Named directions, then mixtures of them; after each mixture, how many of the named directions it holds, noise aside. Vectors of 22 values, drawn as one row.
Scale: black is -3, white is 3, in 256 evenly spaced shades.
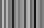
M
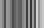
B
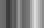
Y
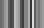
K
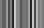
three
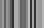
three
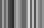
three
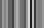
two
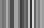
two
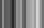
two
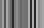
three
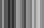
two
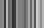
three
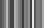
one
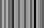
one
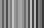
three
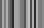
two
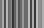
two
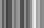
three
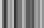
three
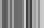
two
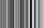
two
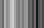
three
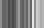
three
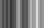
one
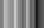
three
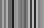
three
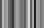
two
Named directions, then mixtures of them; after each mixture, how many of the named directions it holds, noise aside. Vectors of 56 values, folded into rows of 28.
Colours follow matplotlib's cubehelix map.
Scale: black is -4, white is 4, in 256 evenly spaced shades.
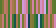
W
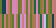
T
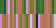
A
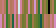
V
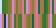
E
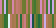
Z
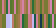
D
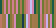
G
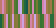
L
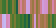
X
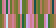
three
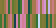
three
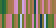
three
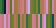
three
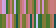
two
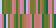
one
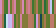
two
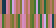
two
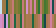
two
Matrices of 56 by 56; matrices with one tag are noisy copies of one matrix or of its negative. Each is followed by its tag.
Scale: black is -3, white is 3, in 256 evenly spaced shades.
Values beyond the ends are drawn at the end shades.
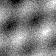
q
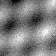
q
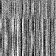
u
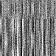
u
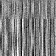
u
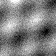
q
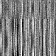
u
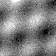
q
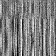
u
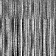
u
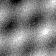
q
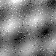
q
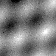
q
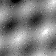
q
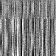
u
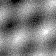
q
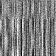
u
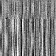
u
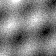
q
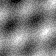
q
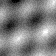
q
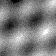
q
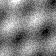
q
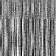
u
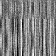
u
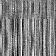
u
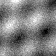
q
